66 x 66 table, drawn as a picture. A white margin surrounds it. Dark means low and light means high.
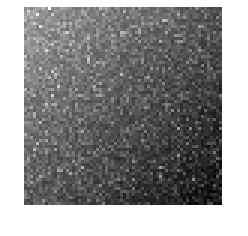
Grain: fine. Ninth with the lowest average: bottom right. Slope: up to the top left. Histogram: bell-shaped. Ninth with the highest average: top left.
